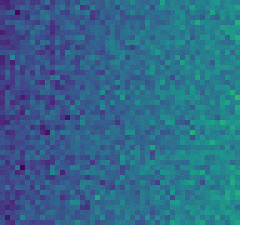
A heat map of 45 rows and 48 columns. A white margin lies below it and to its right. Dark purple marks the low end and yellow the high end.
Stripes: none. Grain: fine. Slope: up to the right.
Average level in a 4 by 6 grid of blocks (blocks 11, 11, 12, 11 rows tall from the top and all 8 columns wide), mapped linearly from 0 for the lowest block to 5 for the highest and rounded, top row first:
0 1 2 3 4 5
0 1 2 3 4 4
0 1 2 3 4 5
0 1 2 3 4 5
